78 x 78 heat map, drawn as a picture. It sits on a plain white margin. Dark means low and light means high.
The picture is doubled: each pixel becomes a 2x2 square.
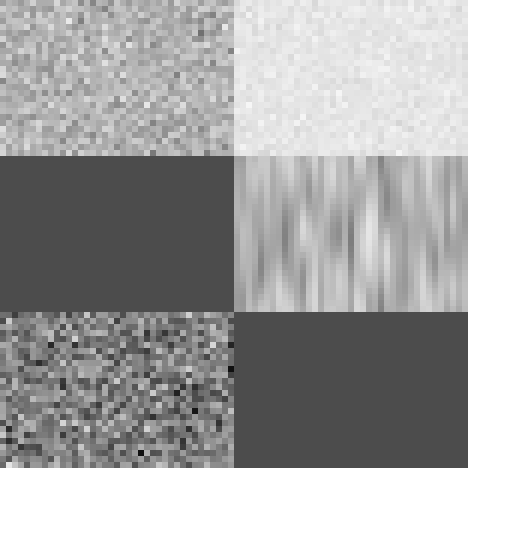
The table splits into 3 rows of 2 panels. Panel 1,1: high, fine-grained. Panel 1,2: very high, fine-grained, faint in contrast. Panel 2,1: low, flat. Panel 2,2: high, streaked downward. Panel 3,1: middling, fine-grained, strong in contrast. Panel 3,2: low, flat.
